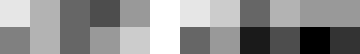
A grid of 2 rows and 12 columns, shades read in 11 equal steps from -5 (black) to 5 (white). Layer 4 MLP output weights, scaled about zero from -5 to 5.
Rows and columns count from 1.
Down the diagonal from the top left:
4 2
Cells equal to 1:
5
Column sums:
4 4 -2 -1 4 10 3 4 -5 0 -4 -2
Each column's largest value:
4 2 -1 1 3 5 4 3 -1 2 1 1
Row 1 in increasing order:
-2 -1 -1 1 1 1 2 2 3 4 4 5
